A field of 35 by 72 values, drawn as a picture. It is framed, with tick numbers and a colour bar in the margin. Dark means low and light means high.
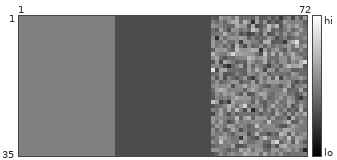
The table splits into one row of 3 panels. Panel 1,1: middling, flat. Panel 1,2: low, flat. Panel 1,3: middling, fine-grained, strong in contrast.
